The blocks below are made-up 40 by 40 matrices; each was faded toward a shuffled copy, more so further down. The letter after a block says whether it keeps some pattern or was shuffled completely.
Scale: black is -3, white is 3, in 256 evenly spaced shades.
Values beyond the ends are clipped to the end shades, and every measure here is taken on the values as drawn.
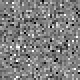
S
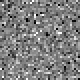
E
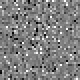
S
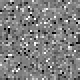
S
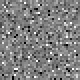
E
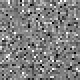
S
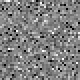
S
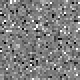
E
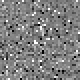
S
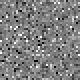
S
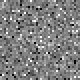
E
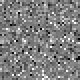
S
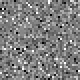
E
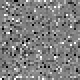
S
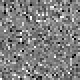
S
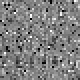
S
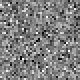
E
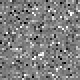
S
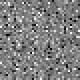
S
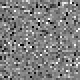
S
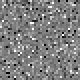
E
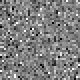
E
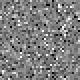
E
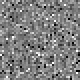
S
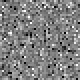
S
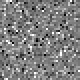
E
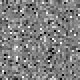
S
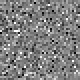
S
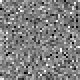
S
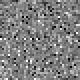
S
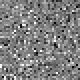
S
